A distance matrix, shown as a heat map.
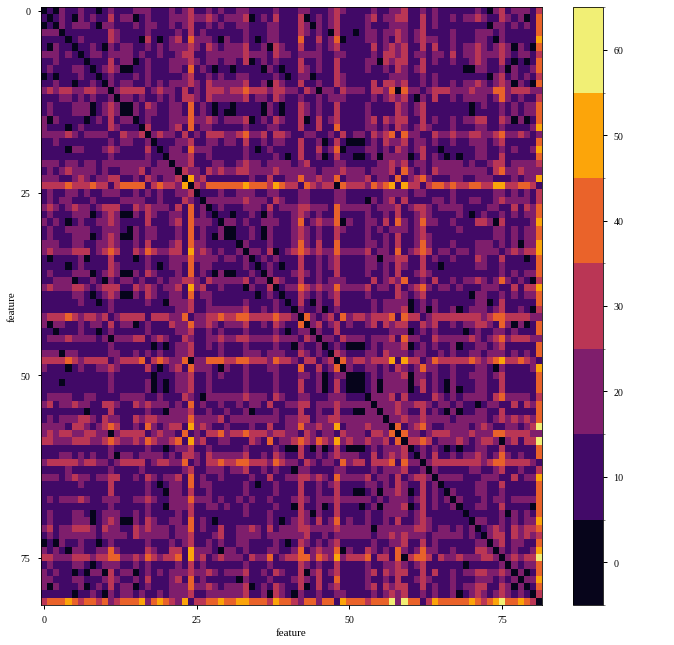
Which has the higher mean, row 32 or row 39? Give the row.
32
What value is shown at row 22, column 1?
20
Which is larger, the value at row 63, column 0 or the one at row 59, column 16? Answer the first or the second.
the second
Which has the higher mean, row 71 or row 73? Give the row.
71
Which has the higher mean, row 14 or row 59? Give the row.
59
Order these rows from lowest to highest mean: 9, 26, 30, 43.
9, 30, 26, 43
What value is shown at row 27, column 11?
30
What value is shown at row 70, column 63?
20
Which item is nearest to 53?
26
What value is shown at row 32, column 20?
10
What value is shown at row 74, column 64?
20
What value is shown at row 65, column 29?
10
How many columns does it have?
82
